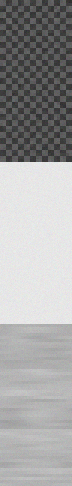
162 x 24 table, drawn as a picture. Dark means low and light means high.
The table splits into 3 rows of 1 panel. Panel 1,1: low, checkered. Panel 2,1: very high, flat. Panel 3,1: high, streaked across, faint in contrast.
